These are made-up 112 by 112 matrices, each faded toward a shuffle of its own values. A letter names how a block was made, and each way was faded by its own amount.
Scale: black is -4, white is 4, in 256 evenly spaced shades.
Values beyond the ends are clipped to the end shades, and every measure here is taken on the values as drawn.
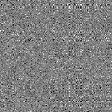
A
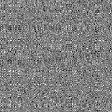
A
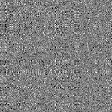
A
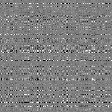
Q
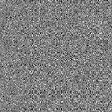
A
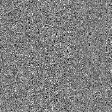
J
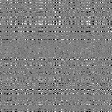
Q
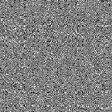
A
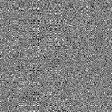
A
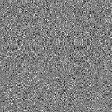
A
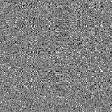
A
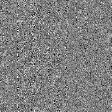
J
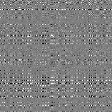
Q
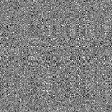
A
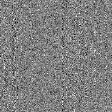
J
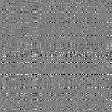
Q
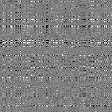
Q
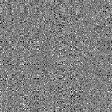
A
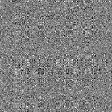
A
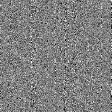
J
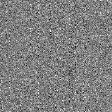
J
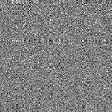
A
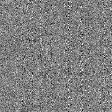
J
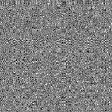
A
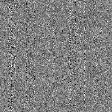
J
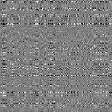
Q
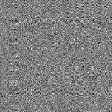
A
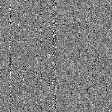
J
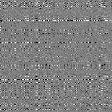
Q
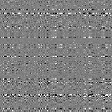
Q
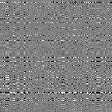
Q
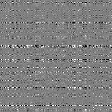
Q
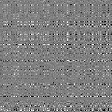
Q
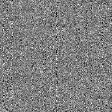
J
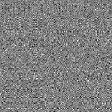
A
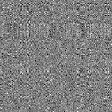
A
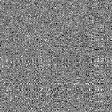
A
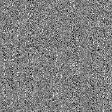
J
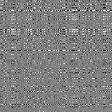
Q
